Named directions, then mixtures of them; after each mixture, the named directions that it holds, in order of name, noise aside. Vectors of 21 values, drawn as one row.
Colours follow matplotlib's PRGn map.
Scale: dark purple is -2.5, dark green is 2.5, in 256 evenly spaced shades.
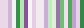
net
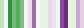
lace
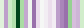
lace, net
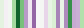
lace, net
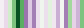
lace, net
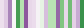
net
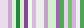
net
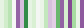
net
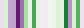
lace, net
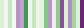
net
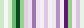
lace, net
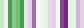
lace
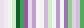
lace, net
